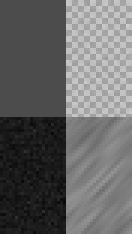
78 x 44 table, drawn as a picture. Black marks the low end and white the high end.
It is made of 2 by 2 panels. Panel 1,1: low, flat. Panel 1,2: high, checkered. Panel 2,1: very low, fine-grained, faint in contrast. Panel 2,2: middling, slanting up to the right, faint in contrast.
